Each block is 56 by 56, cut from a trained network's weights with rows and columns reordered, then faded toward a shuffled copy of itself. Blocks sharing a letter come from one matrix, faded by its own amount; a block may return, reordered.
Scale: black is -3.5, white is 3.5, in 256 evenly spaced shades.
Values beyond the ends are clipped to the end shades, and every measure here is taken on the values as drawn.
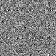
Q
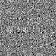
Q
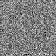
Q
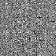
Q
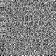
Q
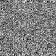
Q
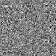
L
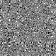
L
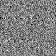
Q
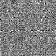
Q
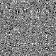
L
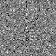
L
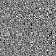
L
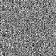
Q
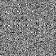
Q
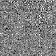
L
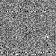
Q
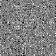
L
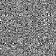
Q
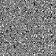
L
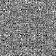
Q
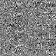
L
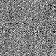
Q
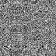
Q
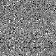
L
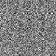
Q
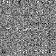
Q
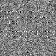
Q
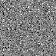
L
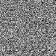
Q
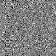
L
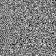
Q
